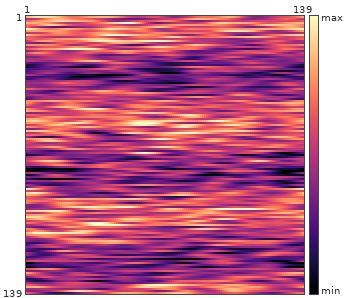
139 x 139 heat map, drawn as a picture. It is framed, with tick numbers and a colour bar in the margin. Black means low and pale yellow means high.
Horizontal stripes repeat 3 times down the table. No overall slope runs across the table. The grain runs across in streaks. Overall the values sit about 50% of the way up the scale. The values follow a bell shape.
